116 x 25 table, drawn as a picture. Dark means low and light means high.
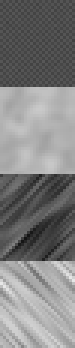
It is made of 4 by 1 panels. Panel 1,1: low, checkered, faint in contrast. Panel 2,1: high, blotchy, faint in contrast. Panel 3,1: low, slanting up to the right. Panel 4,1: high, slanting down to the right.
